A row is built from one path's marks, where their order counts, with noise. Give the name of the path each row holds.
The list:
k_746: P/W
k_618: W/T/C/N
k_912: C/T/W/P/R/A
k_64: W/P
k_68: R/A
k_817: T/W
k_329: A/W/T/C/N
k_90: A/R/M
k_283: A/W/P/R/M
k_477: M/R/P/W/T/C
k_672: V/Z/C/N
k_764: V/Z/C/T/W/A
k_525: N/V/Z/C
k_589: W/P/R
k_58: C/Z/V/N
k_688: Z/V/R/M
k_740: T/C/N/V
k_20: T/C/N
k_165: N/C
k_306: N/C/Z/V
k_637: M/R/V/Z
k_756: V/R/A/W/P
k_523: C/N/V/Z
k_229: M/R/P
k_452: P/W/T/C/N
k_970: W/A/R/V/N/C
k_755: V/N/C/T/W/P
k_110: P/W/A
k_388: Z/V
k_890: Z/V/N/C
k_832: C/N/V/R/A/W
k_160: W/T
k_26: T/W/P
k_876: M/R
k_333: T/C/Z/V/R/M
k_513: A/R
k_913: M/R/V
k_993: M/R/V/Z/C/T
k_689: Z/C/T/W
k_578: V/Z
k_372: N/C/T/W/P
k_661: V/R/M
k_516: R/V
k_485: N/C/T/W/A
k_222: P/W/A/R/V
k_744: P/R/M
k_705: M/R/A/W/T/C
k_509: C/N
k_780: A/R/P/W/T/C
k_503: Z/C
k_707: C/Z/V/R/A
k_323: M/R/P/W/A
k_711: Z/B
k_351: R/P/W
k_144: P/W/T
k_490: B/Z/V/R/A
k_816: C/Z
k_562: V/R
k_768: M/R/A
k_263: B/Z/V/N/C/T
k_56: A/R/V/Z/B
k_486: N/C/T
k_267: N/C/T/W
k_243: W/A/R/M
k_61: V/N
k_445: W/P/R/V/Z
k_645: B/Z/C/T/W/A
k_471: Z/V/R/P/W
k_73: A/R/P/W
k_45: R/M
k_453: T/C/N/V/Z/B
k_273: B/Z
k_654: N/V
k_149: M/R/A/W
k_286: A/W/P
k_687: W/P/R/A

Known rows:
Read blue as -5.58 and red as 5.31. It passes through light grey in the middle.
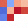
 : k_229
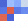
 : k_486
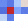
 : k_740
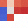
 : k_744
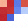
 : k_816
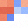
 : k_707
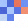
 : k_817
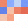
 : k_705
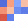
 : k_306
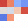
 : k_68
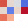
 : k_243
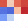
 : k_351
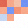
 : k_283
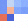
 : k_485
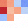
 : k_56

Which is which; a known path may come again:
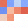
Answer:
k_705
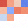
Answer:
k_283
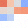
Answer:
k_780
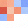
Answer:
k_56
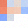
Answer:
k_756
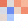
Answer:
k_445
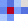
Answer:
k_740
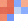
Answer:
k_707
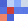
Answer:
k_486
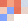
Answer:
k_222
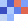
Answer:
k_817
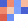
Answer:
k_306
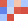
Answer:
k_323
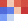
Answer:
k_351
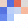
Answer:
k_26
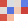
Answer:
k_243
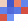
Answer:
k_160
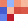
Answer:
k_229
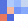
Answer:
k_267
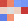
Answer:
k_68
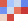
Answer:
k_149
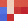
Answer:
k_744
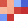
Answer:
k_90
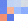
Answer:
k_372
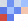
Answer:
k_618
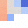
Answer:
k_329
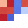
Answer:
k_816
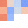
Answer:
k_970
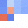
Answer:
k_485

